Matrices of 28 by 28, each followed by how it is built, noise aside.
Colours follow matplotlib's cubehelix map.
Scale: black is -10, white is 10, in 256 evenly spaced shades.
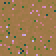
sparse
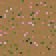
sparse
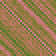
Toeplitz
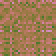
low rank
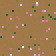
sparse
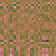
low rank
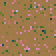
sparse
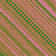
Toeplitz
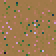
sparse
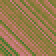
Toeplitz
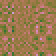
low rank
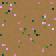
sparse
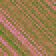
Toeplitz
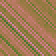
Toeplitz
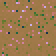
sparse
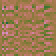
low rank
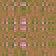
low rank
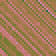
Toeplitz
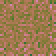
low rank
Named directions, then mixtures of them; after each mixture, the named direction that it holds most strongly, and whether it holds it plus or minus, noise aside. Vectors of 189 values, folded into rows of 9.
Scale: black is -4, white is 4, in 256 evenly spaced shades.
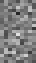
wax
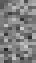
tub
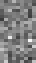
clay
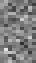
tub, minus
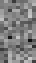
clay, minus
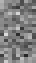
tub, minus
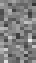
clay, plus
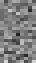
wax, minus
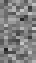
wax, minus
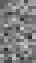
tub, plus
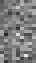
tub, plus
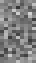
wax, minus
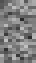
tub, plus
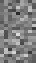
wax, plus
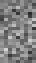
wax, plus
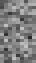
tub, plus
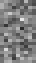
tub, minus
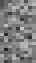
tub, plus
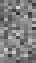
wax, plus
